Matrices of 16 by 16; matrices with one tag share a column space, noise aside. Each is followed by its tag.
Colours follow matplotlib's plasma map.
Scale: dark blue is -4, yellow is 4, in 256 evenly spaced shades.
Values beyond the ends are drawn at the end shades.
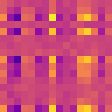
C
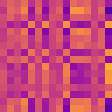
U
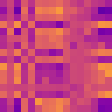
U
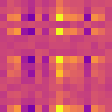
C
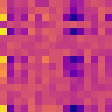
C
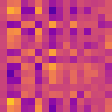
U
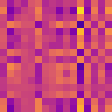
U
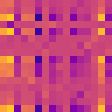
C
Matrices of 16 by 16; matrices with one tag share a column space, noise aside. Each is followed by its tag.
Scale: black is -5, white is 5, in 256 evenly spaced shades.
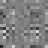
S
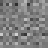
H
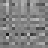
H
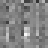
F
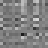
H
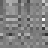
H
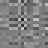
H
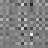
H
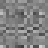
S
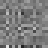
S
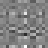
S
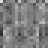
F
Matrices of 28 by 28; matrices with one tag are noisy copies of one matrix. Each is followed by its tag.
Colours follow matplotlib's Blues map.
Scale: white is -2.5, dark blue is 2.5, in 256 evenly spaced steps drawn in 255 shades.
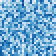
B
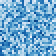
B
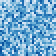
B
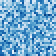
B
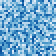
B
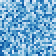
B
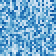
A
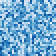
B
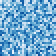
B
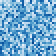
B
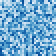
B
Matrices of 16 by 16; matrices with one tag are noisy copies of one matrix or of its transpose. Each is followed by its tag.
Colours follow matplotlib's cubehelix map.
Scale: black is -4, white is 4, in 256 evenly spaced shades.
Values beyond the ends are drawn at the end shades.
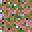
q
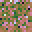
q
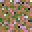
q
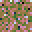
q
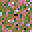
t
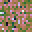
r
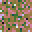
q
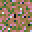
t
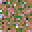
q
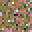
t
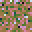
q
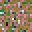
r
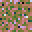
q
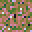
t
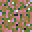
t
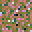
t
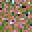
r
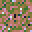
t
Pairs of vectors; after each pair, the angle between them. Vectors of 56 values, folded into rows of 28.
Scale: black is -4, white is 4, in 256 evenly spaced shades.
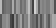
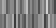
orthogonal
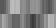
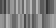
partly aligned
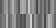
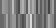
nearly parallel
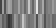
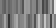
orthogonal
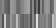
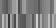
partly aligned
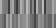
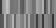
orthogonal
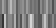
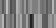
nearly opposite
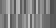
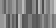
partly opposed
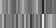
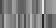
nearly opposite
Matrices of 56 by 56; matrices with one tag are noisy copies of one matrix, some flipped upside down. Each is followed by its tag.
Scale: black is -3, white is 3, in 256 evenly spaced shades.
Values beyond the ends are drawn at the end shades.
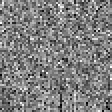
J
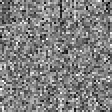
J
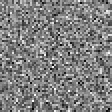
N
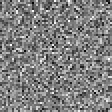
N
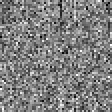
J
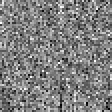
J
